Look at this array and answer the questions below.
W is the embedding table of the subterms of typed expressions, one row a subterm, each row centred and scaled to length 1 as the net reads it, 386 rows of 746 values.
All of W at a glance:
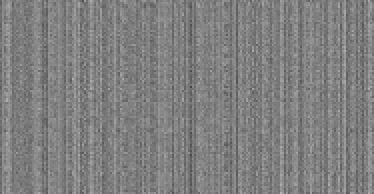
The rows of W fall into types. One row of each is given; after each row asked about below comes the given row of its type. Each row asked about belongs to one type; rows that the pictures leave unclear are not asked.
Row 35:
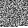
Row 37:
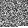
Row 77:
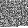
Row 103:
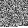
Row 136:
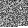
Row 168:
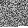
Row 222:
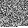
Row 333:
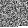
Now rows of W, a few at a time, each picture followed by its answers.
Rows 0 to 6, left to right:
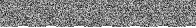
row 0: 168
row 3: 35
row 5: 103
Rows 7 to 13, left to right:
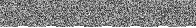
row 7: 168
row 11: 333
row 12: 77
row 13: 77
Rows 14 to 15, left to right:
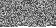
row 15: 168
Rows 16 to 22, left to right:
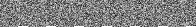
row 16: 333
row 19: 136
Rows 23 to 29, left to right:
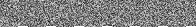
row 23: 222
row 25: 333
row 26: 168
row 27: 222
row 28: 37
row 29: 37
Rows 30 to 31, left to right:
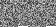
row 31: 168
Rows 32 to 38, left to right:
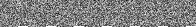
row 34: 222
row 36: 136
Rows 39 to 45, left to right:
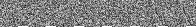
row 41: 35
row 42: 77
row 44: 103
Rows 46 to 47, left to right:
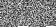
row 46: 35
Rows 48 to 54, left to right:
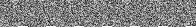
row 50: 103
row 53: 333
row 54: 103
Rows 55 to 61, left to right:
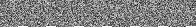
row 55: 168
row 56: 333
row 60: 168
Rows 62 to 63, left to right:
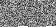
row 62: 168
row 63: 103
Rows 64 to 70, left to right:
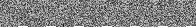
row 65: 333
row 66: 35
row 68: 168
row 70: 168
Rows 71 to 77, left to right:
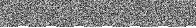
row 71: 136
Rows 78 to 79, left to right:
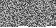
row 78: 37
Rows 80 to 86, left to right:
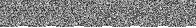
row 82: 103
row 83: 77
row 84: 77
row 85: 136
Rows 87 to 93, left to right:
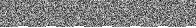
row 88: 333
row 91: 168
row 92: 222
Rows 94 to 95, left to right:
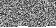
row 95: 333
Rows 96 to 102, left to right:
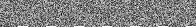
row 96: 35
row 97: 333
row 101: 103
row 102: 222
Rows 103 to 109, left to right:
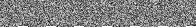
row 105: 37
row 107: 77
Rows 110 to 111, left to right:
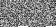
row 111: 37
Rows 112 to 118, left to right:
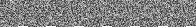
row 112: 168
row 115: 333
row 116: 333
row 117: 333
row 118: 333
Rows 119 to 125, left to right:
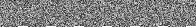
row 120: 35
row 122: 333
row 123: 333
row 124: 103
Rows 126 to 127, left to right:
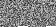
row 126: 35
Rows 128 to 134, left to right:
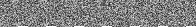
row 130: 77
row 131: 222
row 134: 37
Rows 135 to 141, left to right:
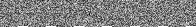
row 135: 103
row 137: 35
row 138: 222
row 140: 168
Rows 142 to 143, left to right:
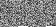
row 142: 77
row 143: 168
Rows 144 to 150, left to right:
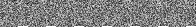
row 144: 136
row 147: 35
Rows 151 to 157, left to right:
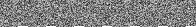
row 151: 222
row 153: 333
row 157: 136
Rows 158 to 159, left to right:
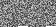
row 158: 136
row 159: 35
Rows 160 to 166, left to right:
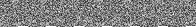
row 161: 222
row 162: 35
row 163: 222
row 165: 333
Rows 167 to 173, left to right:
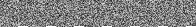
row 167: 222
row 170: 35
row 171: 333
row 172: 168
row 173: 103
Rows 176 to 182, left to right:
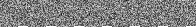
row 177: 333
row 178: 168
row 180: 136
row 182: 333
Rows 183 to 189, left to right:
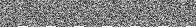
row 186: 168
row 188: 37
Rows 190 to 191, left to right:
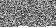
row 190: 77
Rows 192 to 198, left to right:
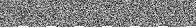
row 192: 77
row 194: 37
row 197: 103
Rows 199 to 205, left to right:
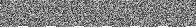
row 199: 168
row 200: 333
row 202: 168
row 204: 136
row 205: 35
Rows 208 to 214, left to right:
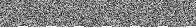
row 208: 222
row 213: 35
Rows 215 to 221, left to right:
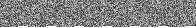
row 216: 136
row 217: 77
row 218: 333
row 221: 103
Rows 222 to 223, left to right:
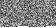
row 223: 77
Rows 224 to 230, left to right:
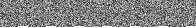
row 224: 136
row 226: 37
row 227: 77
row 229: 77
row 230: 35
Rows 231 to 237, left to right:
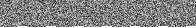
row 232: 37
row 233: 333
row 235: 168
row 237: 333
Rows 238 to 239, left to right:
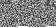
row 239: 222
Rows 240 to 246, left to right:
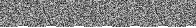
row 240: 103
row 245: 103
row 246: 136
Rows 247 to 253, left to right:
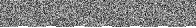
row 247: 333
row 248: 103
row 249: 333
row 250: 222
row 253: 37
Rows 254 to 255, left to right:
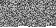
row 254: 168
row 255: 168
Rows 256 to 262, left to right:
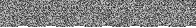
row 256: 37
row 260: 35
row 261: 35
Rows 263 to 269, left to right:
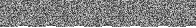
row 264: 35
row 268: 77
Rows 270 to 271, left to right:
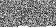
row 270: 77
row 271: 77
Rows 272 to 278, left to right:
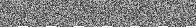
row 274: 222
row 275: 77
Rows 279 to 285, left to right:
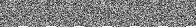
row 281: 168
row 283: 168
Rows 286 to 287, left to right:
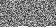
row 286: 168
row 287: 37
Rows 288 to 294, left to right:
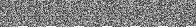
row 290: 168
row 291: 37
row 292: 77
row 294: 136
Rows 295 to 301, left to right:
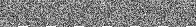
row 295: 136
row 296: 333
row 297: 136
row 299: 37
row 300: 77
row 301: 77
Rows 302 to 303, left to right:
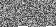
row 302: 333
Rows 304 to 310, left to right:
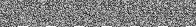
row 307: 222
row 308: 103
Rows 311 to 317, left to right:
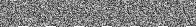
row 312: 222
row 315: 103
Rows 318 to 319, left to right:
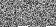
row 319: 168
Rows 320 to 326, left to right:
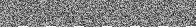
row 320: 37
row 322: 136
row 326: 168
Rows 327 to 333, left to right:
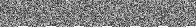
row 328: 103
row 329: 168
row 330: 103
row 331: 333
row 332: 77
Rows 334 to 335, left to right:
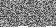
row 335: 168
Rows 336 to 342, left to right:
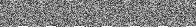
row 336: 168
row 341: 168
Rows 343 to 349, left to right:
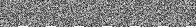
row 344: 136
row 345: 333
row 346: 35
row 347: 35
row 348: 222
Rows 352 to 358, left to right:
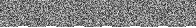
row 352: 37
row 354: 37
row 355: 77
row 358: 37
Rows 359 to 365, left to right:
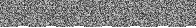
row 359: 77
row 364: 136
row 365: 37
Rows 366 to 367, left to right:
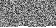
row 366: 103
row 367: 37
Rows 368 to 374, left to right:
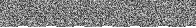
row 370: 77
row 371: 77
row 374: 35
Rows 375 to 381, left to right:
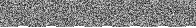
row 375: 77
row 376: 333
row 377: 333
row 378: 77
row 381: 77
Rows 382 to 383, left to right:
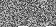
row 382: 37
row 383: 222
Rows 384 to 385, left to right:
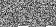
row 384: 136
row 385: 77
